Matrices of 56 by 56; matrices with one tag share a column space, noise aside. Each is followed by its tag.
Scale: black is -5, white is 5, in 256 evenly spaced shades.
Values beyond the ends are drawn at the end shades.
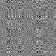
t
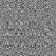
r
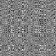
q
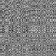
q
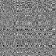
r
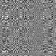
t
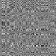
r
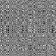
q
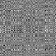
q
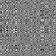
q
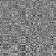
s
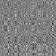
s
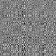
s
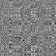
s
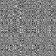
q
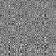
s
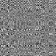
r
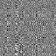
s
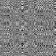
r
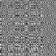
s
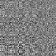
s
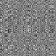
q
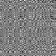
t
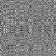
q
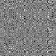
t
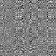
t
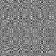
t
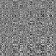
s
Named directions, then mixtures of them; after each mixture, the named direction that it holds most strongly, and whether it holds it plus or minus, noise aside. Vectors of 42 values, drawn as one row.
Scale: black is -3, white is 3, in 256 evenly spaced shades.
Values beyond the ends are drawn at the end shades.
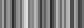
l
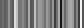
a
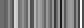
a, plus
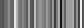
a, plus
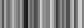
l, minus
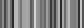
a, plus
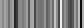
a, minus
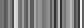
a, plus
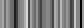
a, minus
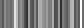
a, plus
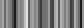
l, plus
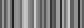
l, plus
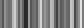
l, minus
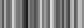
l, minus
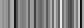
a, minus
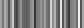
a, minus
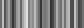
l, plus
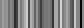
a, minus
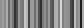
a, minus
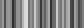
l, plus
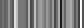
a, plus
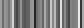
a, minus
